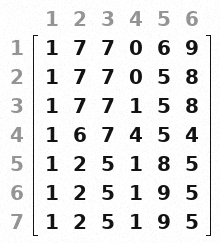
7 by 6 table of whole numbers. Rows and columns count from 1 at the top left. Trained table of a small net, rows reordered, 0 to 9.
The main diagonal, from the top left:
1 7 7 4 8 5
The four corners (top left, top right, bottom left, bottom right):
1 9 1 5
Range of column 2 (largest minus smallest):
5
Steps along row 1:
up same down up up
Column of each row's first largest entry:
6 6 6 3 5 5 5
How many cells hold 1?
11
